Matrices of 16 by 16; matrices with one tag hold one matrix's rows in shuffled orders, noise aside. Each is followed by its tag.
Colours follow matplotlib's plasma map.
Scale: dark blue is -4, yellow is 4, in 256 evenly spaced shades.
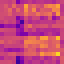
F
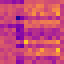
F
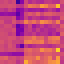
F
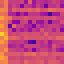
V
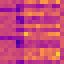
F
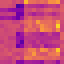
F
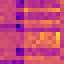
F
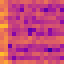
V
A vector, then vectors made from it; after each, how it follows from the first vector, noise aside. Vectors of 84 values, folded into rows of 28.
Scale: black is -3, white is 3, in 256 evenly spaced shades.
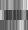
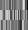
sign-scrambled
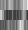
copied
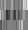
partly zeroed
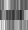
reversed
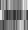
copied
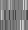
partly zeroed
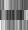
reversed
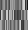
sign-scrambled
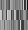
sign-scrambled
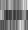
copied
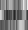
copied
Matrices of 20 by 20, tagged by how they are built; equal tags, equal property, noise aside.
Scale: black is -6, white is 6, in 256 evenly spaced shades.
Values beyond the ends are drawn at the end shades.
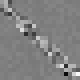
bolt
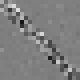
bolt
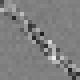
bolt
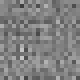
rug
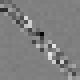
bolt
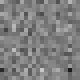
rug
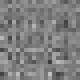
rug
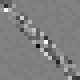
bolt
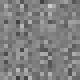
rug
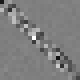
bolt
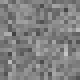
rug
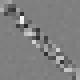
bolt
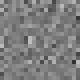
rug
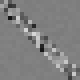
bolt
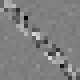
bolt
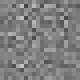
rug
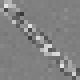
bolt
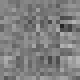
rug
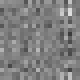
rug
